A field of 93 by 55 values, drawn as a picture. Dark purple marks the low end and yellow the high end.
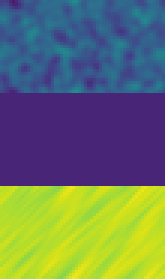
The table splits into 3 rows of 1 panel. Panel 1,1: low, blotchy. Panel 2,1: very low, flat. Panel 3,1: very high, slanting up to the right, faint in contrast.
